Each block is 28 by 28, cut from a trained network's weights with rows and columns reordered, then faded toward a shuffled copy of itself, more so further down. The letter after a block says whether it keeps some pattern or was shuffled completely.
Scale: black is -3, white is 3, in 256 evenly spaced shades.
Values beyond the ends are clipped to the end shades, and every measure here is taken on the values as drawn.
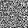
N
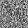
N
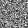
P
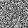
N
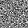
N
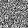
N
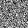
P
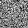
P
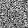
N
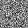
N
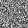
N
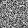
P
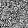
P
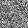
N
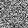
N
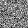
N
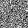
P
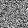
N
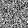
P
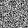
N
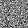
P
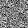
P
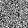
P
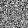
P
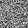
P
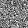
P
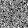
P
